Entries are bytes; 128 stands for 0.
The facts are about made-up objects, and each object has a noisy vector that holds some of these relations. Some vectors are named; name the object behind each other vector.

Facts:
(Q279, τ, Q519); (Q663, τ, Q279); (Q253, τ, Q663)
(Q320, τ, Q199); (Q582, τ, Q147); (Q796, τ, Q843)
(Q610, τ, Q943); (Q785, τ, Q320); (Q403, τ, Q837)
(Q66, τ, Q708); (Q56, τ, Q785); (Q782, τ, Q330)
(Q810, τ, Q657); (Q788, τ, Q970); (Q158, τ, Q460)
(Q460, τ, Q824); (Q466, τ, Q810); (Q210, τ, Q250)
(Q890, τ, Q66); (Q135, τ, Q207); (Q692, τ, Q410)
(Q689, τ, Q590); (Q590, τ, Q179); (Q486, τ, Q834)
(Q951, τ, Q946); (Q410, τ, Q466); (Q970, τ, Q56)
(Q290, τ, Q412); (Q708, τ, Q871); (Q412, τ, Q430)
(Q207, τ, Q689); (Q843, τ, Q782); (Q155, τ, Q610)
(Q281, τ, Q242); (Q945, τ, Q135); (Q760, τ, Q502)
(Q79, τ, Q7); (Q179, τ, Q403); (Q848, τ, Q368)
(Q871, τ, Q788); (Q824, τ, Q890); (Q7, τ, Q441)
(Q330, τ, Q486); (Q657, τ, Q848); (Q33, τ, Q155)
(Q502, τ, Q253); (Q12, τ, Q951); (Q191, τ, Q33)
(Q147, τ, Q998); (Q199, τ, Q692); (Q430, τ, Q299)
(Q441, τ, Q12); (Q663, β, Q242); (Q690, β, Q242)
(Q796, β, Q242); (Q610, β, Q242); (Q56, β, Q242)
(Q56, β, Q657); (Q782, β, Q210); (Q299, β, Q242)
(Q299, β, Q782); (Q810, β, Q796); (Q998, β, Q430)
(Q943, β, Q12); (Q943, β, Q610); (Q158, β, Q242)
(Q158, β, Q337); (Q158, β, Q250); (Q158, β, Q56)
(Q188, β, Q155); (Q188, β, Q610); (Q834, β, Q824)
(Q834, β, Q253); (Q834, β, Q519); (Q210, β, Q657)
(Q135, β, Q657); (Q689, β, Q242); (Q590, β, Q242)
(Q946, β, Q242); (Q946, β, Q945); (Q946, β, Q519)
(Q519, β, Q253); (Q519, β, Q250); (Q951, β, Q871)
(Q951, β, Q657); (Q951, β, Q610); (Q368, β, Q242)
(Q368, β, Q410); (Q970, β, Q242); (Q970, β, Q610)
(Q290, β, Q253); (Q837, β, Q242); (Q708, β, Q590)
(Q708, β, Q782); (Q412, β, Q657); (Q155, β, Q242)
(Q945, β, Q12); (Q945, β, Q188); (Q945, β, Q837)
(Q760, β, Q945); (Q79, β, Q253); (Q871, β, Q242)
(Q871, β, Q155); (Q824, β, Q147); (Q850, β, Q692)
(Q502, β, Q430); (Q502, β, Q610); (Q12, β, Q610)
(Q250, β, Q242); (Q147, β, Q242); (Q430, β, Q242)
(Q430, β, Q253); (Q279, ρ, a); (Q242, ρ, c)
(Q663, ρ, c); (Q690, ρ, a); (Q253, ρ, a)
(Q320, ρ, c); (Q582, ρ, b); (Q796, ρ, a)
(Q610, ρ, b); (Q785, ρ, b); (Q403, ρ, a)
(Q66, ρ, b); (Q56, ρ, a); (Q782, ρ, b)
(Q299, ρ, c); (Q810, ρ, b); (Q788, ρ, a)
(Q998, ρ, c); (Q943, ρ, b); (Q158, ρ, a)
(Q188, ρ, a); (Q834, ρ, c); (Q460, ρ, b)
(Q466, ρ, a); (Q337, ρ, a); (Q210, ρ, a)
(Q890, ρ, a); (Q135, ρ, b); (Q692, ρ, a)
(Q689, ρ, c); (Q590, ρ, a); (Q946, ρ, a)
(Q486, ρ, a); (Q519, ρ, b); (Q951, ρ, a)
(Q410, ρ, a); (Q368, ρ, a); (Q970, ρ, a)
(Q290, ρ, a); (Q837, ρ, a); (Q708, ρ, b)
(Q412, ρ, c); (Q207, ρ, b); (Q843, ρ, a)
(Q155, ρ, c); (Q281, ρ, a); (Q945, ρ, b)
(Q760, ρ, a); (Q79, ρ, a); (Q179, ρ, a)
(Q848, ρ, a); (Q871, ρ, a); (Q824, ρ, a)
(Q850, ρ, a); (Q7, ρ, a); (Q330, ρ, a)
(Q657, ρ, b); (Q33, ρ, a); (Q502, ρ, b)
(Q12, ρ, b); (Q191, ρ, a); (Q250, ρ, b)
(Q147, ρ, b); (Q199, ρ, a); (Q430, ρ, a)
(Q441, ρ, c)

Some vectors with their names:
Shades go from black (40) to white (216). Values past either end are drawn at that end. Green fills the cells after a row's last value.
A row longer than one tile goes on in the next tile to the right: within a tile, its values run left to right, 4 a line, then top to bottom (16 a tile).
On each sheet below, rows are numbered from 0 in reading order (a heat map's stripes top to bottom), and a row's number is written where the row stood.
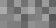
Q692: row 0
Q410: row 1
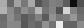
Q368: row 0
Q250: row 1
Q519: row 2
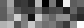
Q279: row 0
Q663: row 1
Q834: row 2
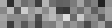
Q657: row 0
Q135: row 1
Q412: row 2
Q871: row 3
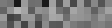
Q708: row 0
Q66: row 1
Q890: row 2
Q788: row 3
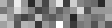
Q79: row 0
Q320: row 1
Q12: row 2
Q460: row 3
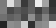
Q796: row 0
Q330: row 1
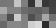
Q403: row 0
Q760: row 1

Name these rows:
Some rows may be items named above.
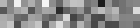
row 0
Q7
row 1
Q7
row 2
Q441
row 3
Q708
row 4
Q56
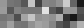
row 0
Q188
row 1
Q290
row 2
Q782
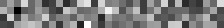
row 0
Q155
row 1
Q253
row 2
Q147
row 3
Q12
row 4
Q970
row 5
Q998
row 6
Q760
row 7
Q998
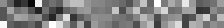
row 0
Q502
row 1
Q834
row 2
Q441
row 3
Q690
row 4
Q970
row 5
Q951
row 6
Q946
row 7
Q412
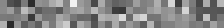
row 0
Q785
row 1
Q689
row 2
Q7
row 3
Q207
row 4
Q412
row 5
Q210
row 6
Q430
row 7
Q242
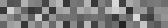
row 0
Q582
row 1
Q299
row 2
Q810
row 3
Q810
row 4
Q610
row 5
Q945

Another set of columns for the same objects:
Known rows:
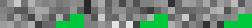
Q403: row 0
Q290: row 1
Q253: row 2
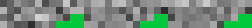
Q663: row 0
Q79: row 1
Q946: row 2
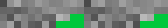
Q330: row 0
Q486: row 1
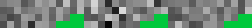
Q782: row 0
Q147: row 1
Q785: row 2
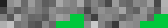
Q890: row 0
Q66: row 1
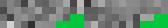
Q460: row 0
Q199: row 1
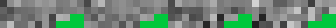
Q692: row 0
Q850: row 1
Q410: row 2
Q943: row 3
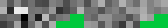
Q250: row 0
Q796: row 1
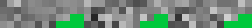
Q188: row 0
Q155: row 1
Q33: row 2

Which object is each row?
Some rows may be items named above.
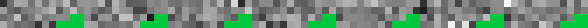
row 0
Q279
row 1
Q689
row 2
Q519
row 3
Q834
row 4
Q7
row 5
Q430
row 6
Q12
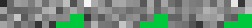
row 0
Q253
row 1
Q12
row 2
Q502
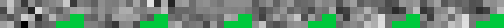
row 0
Q582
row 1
Q502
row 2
Q56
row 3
Q320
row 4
Q299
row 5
Q299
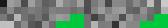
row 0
Q824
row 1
Q708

